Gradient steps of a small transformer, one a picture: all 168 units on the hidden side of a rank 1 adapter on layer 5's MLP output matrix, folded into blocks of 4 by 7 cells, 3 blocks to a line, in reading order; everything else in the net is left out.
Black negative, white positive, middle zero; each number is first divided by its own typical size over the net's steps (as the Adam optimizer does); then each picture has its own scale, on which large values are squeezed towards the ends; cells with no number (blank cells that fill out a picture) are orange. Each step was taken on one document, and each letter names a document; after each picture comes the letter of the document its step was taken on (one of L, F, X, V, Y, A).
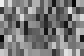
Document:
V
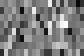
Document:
V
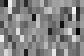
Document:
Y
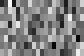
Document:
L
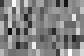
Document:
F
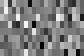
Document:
L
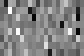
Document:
Y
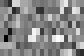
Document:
F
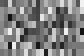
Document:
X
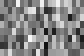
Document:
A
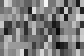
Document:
X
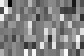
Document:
L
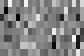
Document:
L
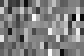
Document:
Y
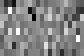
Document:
Y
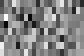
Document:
A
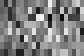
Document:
X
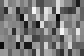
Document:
A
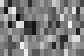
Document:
L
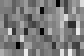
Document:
F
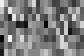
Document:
V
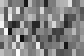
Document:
X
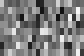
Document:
A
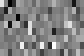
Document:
L
